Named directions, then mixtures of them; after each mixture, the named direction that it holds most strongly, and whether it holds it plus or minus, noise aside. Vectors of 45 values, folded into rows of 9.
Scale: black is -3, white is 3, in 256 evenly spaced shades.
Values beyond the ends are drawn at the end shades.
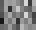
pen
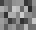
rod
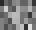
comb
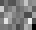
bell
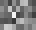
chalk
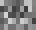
rod, minus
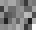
bell, minus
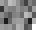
bell, minus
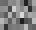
rod, plus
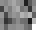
bell, minus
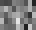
comb, plus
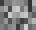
rod, plus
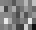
bell, plus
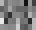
pen, minus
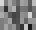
comb, minus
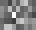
chalk, plus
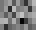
chalk, minus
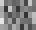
pen, minus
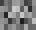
rod, plus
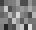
comb, plus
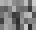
comb, minus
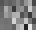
comb, plus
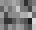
bell, minus
